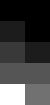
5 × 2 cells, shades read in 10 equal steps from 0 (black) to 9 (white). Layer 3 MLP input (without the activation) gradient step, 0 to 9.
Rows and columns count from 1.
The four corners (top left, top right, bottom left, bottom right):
0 0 9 4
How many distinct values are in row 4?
1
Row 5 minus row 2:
8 4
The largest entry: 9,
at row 5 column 1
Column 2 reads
0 0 1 3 4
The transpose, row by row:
0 1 2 3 9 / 0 0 1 3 4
